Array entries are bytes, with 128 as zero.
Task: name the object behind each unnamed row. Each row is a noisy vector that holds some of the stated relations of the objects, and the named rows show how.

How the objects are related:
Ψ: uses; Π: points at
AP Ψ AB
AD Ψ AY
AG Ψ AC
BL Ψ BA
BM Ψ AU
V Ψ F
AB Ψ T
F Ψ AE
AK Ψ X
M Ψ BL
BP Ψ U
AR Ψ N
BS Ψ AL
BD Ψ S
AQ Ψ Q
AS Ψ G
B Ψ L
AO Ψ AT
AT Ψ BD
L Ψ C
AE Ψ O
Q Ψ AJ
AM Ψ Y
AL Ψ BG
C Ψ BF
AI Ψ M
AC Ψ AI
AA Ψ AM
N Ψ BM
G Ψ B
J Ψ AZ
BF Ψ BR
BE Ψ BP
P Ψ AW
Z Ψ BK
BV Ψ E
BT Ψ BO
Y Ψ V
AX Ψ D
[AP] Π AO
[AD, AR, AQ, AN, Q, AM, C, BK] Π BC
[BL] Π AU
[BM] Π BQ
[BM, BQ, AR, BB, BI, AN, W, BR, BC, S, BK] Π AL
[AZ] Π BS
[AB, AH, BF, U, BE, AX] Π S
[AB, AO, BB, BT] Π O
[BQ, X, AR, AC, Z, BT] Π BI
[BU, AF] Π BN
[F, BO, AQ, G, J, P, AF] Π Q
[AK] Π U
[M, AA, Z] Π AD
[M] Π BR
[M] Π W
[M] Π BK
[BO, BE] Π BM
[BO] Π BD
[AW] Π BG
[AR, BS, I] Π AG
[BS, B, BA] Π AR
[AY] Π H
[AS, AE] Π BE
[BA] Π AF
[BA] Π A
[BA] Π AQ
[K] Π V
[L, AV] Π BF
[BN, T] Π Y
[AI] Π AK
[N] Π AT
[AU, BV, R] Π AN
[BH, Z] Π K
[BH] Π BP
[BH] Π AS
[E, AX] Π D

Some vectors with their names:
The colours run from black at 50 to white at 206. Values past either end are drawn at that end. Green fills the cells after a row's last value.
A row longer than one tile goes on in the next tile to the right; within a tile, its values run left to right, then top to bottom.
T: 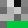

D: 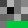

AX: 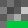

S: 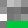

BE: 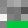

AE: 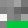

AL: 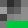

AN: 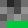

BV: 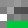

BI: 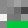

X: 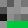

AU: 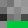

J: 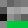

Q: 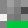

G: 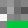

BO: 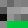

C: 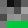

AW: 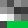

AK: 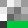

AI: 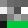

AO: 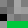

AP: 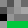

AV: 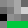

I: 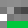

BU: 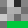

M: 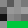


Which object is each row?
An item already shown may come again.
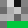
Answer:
T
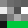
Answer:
AI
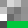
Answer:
U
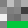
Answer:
A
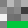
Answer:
A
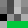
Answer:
BP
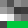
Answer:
AW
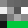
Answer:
AI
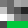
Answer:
BG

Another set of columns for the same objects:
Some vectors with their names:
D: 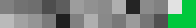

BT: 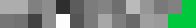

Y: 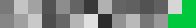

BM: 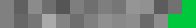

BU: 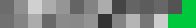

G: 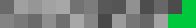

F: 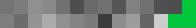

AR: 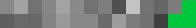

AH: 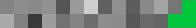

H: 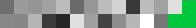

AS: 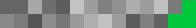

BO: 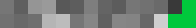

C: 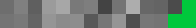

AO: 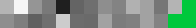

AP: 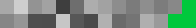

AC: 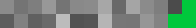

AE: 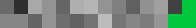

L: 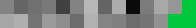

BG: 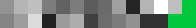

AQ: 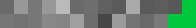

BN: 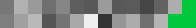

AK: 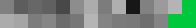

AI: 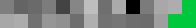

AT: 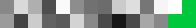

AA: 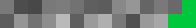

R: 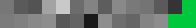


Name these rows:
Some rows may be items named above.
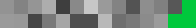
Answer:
AB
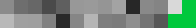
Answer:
D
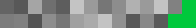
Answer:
AS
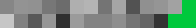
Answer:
BF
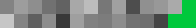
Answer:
BF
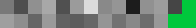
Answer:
AX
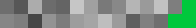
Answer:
AS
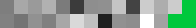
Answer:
AY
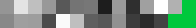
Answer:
AW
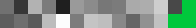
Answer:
BH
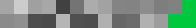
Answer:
AP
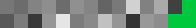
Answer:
Z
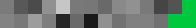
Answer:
AN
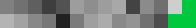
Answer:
S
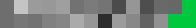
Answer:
AF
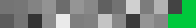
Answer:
Z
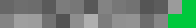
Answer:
BD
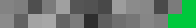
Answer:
AU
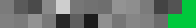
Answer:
AN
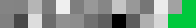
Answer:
N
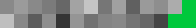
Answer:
BF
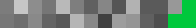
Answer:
A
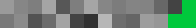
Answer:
BB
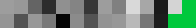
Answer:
AL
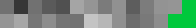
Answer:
BE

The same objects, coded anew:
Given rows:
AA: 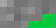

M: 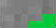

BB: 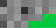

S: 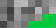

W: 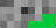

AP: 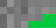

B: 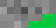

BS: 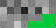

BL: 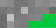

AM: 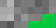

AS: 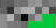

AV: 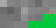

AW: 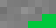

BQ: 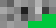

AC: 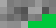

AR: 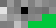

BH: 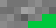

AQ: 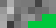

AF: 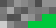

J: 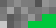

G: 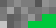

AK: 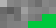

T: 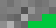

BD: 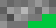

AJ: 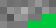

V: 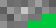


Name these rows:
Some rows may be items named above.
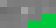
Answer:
E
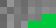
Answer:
AP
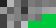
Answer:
AO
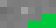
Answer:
E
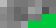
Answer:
Z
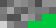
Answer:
AF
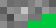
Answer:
D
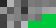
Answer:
AO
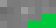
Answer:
E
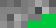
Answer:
AG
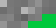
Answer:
K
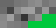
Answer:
AE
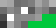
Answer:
AU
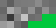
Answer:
Y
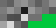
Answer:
BN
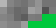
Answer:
Z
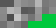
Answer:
AL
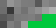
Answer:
AB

